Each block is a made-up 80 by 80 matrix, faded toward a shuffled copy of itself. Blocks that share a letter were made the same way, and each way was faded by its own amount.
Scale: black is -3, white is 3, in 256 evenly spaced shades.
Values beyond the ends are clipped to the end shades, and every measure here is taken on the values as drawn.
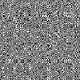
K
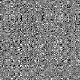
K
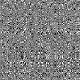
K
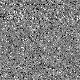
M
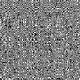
K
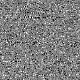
M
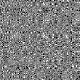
K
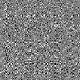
K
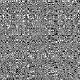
K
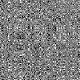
K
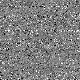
M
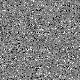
M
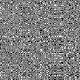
K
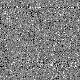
M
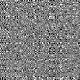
K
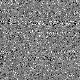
M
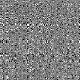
K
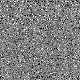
M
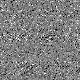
M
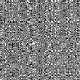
K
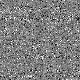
M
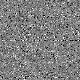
M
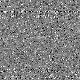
M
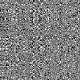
K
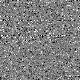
M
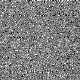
M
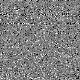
M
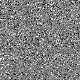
M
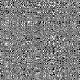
K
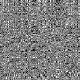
K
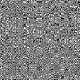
K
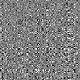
K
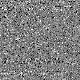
M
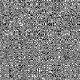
K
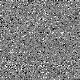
M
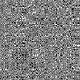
K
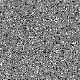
M
